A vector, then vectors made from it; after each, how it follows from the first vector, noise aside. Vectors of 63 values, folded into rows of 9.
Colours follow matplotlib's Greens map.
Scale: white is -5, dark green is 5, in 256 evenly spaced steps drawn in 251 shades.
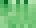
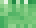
negated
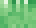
negated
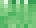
negated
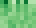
copied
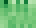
copied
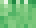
negated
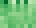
copied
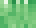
negated
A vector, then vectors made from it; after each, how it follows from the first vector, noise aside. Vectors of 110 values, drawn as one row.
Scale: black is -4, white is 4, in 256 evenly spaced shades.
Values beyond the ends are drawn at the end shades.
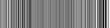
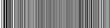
reversed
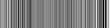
copied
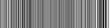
copied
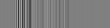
partly zeroed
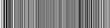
reversed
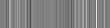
partly zeroed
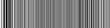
reversed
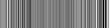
copied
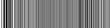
reversed
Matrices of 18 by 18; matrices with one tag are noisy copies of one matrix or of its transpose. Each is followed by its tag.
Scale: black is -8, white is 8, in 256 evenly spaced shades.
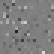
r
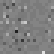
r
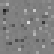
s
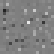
s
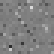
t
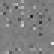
r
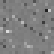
t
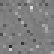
t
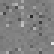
r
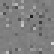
r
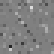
t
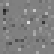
s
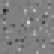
s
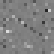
t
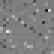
t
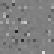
r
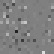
r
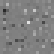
s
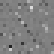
t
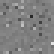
r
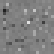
s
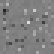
s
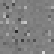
r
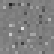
s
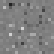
s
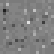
s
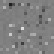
s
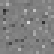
s
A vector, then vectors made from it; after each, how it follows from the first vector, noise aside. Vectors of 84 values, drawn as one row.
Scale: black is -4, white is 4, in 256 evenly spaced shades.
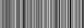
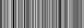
reversed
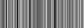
wrapped around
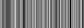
copied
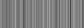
shrunk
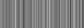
shrunk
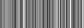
negated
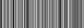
reversed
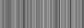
shrunk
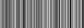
copied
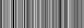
reversed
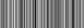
wrapped around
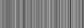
shrunk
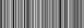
reversed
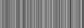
shrunk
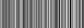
copied
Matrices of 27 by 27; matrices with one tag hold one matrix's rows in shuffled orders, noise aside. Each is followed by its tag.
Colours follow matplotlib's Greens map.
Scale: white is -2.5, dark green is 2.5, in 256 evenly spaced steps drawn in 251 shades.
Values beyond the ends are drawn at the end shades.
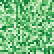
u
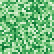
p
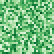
p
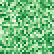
u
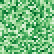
p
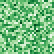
p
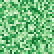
p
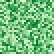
p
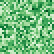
u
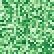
u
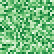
u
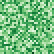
p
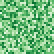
p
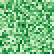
u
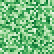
p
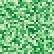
p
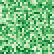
u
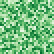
p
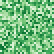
u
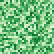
p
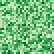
u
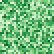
u
